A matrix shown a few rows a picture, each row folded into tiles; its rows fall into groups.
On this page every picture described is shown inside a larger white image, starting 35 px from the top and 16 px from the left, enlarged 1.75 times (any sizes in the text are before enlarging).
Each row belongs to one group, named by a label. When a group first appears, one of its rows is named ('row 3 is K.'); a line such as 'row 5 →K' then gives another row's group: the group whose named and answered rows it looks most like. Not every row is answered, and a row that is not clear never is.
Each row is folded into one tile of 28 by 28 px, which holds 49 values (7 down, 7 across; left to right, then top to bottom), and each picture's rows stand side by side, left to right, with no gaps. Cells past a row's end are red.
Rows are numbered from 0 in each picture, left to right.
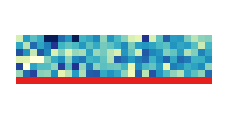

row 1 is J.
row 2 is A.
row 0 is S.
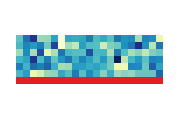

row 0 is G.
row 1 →J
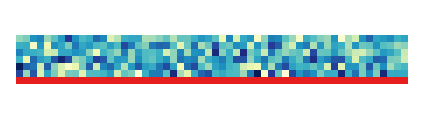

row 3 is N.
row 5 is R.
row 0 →G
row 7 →J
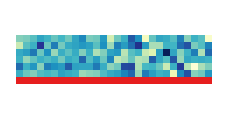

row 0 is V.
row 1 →G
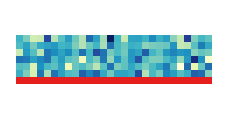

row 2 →J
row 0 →A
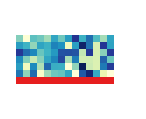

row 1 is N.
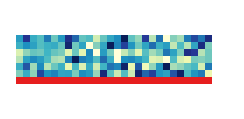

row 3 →S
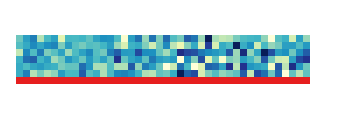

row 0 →G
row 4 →V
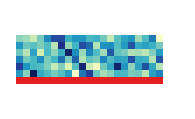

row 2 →G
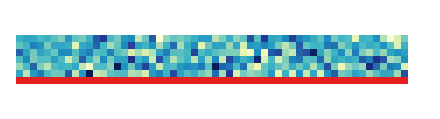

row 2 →G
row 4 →G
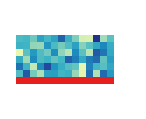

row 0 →N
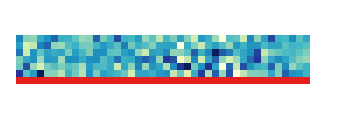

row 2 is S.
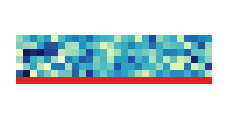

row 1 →J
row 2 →G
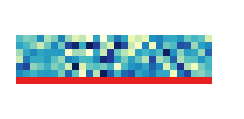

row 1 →A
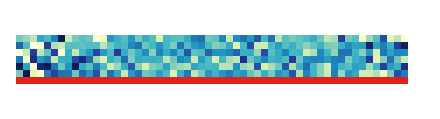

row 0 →N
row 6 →A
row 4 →S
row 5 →S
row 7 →R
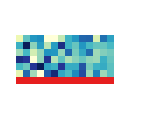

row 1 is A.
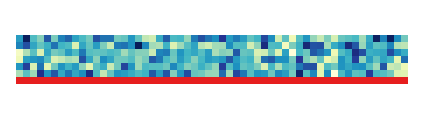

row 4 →J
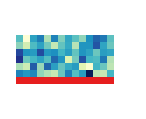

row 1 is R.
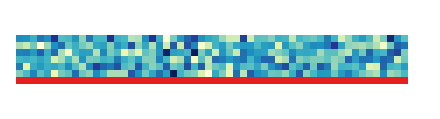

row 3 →V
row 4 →A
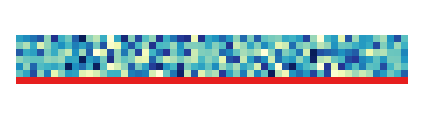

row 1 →G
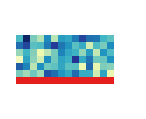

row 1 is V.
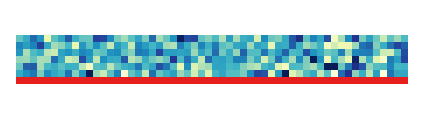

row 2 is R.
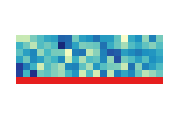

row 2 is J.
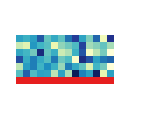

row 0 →J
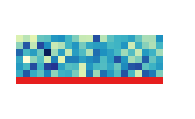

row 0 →V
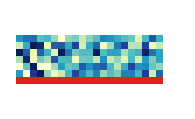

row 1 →V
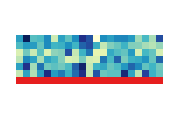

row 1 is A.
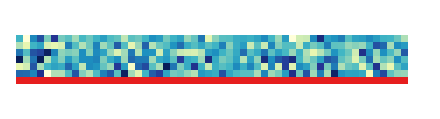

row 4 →V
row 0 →J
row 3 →G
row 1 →N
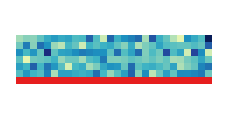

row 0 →V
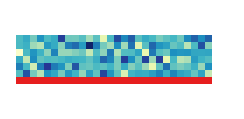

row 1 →A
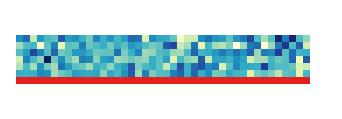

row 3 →V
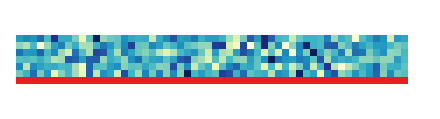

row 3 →J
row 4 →V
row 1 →A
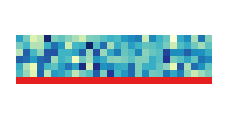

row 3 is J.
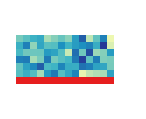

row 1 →G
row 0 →R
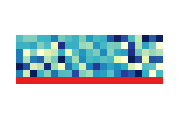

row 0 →G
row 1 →N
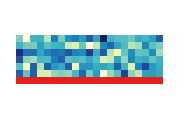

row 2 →N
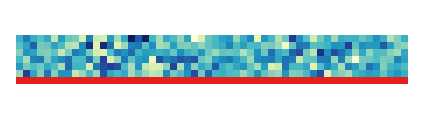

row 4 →G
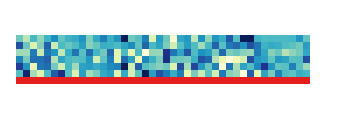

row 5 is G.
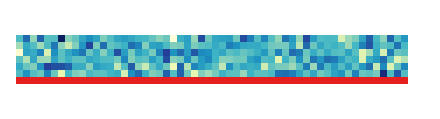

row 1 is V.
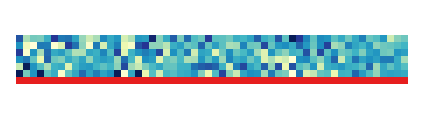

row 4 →N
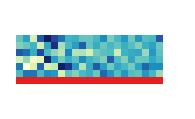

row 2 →N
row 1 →G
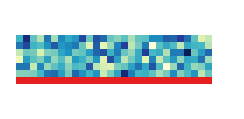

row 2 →V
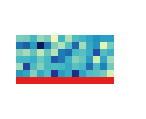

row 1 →V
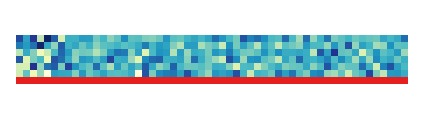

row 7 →N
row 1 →G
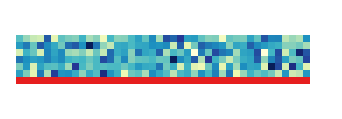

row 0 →A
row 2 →R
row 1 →A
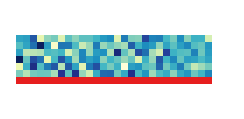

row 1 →N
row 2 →S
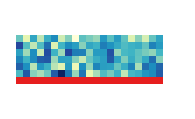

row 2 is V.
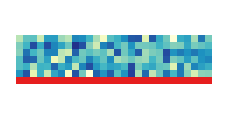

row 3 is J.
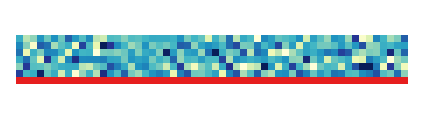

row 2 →N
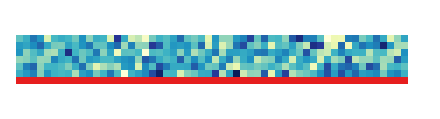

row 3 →G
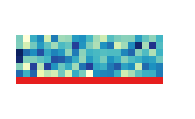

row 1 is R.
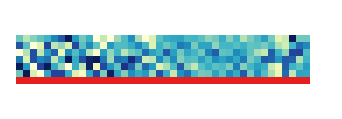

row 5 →A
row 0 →N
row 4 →S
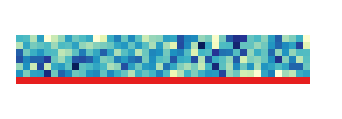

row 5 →G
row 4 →V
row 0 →S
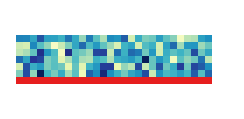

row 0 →J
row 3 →V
